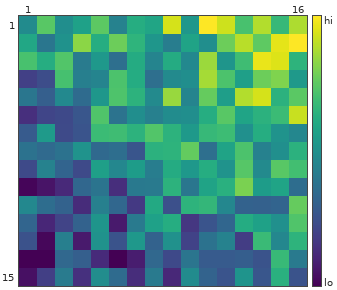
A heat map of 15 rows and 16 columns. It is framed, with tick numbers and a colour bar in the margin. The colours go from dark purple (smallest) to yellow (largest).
Neither half mirrors the other. The field climbs toward the top right. The grain is fine, like static. The ninth with the highest average is the top right. No row or column stands out. The bottom left is the ninth with the lowest average.
